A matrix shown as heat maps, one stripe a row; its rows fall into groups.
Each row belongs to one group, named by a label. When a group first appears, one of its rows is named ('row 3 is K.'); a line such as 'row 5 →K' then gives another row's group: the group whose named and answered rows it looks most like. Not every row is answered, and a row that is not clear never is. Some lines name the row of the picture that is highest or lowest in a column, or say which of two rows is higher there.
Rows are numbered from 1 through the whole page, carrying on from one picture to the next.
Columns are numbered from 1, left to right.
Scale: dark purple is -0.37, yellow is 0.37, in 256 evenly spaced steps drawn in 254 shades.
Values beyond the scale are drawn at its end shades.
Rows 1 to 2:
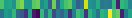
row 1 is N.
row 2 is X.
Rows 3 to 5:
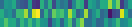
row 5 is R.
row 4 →N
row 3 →X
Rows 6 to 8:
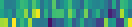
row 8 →R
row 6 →N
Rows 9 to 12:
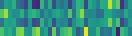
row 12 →N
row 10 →R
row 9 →X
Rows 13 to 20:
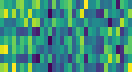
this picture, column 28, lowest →15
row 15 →N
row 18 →R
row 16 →X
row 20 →R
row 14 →R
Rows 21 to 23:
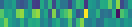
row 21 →X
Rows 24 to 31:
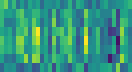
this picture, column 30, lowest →28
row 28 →N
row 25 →N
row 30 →N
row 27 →N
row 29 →N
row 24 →R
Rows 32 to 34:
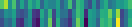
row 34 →X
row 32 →R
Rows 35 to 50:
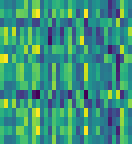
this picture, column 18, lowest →45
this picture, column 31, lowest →45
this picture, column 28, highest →45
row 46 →R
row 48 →N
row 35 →N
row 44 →N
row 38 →R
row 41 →R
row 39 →R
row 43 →N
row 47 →N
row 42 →N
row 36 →N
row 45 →X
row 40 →N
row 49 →N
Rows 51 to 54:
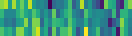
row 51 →R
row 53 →N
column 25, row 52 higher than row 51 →Yes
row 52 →N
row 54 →N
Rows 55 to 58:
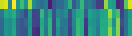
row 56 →X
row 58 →X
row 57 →X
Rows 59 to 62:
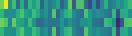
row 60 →N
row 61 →R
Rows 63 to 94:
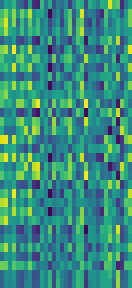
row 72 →R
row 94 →X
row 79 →X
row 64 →R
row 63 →X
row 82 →N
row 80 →R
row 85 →R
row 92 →R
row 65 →R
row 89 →X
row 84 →R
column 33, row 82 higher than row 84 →No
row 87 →R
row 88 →X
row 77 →N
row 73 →R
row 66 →R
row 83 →X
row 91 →X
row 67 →X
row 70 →R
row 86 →R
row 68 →R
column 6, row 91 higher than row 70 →No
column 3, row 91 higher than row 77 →Yes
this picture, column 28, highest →63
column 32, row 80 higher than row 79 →Yes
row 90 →R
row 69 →N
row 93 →X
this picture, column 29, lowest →81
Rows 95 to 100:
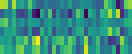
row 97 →R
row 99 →N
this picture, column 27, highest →95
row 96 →X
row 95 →R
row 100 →N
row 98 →X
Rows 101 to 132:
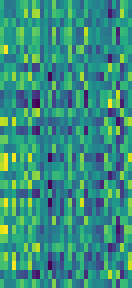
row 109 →R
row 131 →X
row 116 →R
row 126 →R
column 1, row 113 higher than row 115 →Yes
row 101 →N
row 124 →R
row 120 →N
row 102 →N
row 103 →R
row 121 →R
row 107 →N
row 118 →R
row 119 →R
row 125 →N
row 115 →X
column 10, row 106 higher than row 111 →Yes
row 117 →N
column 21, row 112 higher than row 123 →No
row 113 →N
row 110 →N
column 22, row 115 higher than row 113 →No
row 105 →N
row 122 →X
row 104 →N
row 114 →R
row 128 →N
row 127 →R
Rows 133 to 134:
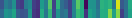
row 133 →X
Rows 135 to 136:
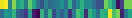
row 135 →R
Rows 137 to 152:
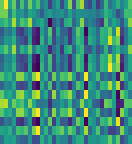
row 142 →R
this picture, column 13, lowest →139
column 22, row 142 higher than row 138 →No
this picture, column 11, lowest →138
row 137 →R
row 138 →R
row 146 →X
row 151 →N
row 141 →X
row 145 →N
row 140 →X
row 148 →R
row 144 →X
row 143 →X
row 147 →N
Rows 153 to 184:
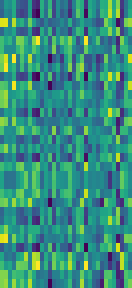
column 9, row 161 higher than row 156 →No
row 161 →X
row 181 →N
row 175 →R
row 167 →N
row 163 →R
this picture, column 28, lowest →181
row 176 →X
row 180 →X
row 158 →N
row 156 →X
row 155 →R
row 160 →R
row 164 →R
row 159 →R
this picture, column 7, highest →181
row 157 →N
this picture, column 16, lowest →159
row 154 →X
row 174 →N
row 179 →R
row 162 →R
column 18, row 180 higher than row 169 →No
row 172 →N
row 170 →X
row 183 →R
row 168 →X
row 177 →X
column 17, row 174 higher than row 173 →Yes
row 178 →R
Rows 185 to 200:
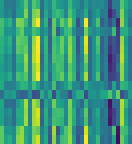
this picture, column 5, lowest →195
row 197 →N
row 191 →N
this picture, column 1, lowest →195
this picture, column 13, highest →195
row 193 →N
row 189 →N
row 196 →N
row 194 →N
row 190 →N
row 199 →N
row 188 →N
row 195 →X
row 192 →N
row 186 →N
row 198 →N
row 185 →N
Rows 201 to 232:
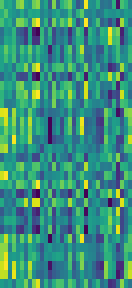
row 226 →X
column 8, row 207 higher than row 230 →No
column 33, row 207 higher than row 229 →Yes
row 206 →R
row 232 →N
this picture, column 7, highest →223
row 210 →N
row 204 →X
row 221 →N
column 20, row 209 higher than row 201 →Yes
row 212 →N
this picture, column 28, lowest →223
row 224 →X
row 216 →R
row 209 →X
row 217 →R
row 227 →R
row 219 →N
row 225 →X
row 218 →X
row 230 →R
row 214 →R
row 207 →R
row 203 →N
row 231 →R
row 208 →N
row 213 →R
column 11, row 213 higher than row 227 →No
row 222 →X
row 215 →R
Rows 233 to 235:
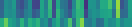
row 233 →X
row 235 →R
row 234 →X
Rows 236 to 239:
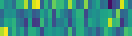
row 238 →X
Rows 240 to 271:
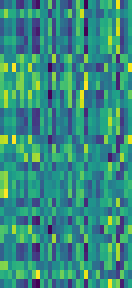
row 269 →R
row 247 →R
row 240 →X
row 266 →N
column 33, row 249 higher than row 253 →No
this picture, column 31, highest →257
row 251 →R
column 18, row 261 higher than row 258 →Yes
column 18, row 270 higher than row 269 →Yes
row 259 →R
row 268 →X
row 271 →X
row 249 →N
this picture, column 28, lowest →257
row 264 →X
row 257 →N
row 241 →R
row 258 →X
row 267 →X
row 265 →R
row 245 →X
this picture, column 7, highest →257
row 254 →X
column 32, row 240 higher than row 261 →No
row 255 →R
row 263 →N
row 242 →X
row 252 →X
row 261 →R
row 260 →R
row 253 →X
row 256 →N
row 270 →N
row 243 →X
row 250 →R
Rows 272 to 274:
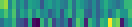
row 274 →X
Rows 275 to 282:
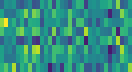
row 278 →N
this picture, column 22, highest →278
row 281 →N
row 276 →N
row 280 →N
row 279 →X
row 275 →X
